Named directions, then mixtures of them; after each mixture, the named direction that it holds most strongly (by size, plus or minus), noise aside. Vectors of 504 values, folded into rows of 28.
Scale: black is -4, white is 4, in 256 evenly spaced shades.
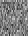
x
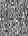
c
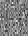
c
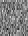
x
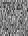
x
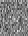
x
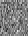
x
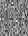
c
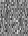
c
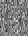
c
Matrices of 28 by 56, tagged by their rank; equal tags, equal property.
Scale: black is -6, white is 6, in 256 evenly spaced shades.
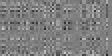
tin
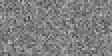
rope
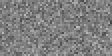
rope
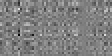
tin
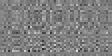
tin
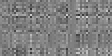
tin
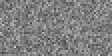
rope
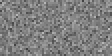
rope
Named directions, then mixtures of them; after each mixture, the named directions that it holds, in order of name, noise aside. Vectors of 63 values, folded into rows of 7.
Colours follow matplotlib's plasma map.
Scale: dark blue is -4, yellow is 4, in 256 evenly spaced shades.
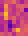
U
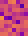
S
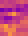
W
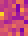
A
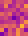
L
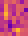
U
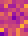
L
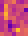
U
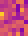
A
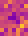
L, S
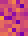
S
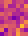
L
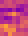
W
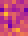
U, W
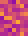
S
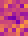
L, S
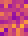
L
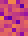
S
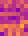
L, W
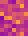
S
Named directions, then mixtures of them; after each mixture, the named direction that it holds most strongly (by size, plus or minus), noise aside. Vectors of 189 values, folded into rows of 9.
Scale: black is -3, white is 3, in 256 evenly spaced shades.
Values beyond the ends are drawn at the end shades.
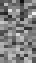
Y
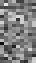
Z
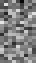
Y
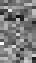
Z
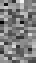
Z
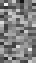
Z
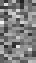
Z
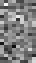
Z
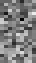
Y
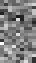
Z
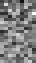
Y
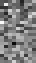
Y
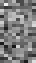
Z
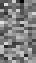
Y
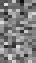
Y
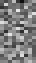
Y
